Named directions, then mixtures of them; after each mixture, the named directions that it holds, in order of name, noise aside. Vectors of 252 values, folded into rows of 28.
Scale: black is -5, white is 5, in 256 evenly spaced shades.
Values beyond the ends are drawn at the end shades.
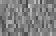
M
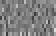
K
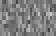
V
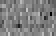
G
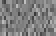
K, V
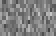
V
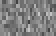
V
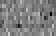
G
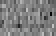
G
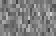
V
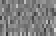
K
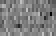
G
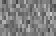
V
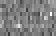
G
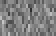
M, V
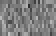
M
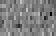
G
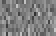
K, V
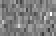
G, V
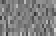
K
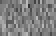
M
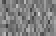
K, V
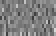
K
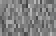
M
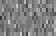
K, M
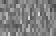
G, V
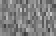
M, V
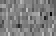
G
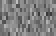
V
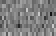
G, K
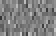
K, M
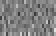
K
